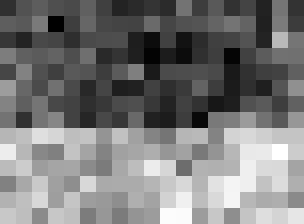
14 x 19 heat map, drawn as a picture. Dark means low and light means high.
The ninth with the lowest average is the top middle. The bottom right is the ninth with the highest average. On average the colour sits 50% of the way up the scale. A horizontal seam about 60% of the way down splits the table, and the bottom part is higher.
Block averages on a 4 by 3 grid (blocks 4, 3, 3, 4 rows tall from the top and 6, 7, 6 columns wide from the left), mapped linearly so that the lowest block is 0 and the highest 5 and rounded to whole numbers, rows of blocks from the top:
101
100
324
445
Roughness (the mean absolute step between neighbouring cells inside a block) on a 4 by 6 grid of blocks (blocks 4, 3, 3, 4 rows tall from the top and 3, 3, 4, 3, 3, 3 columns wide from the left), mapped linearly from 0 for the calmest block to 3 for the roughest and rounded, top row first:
110112
101001
332312
110111
